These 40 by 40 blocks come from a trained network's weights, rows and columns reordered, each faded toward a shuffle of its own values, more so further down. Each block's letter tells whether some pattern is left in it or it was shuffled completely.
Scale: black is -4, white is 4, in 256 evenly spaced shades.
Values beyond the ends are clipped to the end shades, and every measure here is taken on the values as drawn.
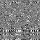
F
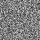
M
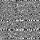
F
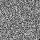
M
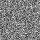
M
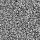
M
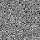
F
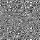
F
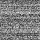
F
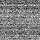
F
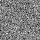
M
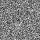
M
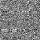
F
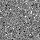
M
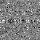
F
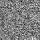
F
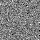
M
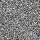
M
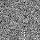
F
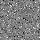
M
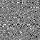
F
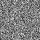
M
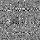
F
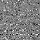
F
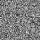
F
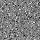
M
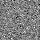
M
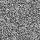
M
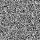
M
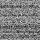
F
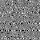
F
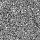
M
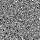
M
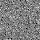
M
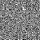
F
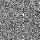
F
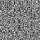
F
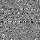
F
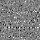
F
